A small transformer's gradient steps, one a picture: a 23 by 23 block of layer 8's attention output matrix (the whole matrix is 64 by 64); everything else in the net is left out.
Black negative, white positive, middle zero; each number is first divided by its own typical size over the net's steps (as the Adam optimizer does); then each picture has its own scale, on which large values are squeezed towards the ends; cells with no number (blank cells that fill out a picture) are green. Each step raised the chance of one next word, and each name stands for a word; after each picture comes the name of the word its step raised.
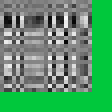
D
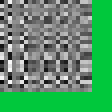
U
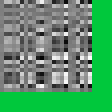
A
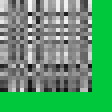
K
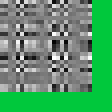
A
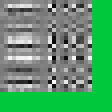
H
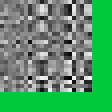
U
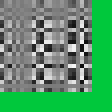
U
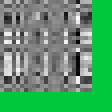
D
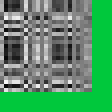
K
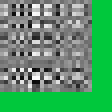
U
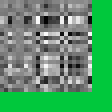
D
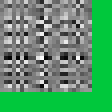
A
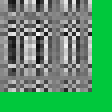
K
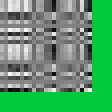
K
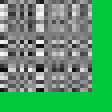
U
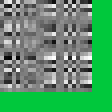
A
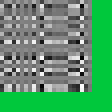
A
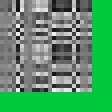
K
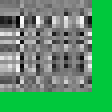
D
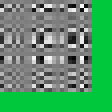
H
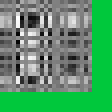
D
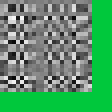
U
